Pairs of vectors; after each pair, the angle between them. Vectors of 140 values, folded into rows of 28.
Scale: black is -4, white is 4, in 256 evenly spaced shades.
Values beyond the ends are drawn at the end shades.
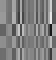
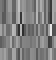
nearly opposite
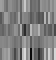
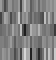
nearly parallel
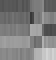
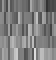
partly aligned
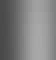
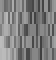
partly opposed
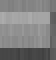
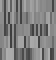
orthogonal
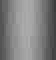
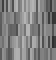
partly aligned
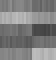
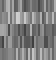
partly aligned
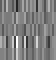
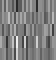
nearly parallel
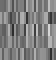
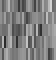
partly aligned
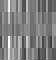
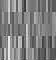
nearly parallel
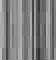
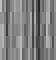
nearly parallel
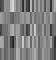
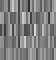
partly aligned
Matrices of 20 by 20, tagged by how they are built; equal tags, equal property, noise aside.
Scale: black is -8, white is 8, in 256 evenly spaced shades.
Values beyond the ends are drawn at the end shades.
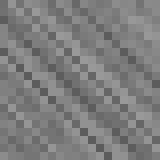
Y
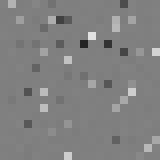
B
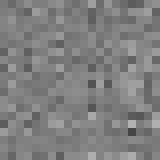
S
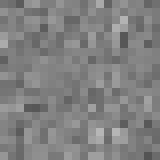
S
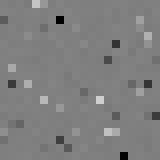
B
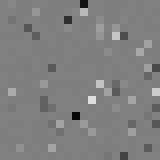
B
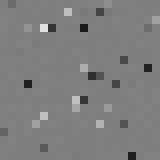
B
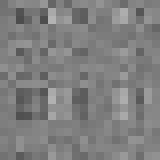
S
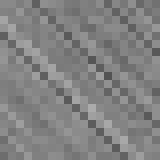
Y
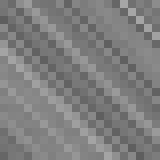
Y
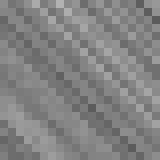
Y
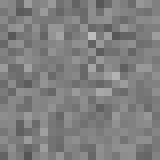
S
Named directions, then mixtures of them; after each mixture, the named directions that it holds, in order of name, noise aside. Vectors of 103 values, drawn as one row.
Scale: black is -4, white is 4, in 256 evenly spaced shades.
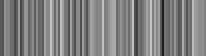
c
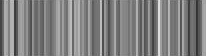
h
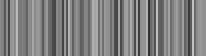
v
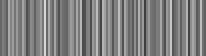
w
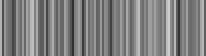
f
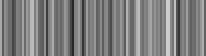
f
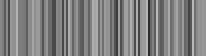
v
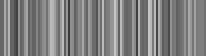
c, v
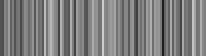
c, w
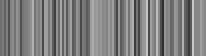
c, v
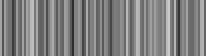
f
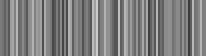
v, w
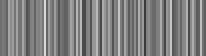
w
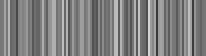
v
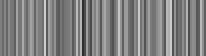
f, w
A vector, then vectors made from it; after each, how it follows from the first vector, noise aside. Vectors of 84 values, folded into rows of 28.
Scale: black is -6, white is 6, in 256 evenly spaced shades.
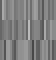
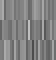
sign-scrambled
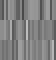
reversed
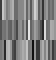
scaled up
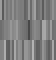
sign-scrambled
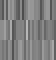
reversed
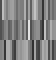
scaled up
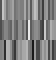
scaled up
